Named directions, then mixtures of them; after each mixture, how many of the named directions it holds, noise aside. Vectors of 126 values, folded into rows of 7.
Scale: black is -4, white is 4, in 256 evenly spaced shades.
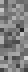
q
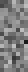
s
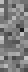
one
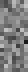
one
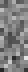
two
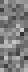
one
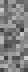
one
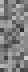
one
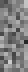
one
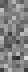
two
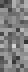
one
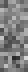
two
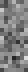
two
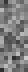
two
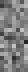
one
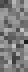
one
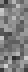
two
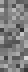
one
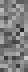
one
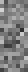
one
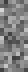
two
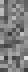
one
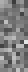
one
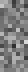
one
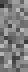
one
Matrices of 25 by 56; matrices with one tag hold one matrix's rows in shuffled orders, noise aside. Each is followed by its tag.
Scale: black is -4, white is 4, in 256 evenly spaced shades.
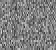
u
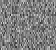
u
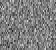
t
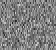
u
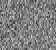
t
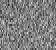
t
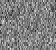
t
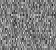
u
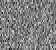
t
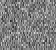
u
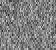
t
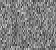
u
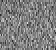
t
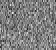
t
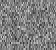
u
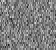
t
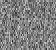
u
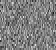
t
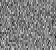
t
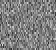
t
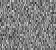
t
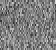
t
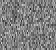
u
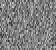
t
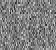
u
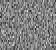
t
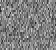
t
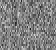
u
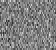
t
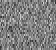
t
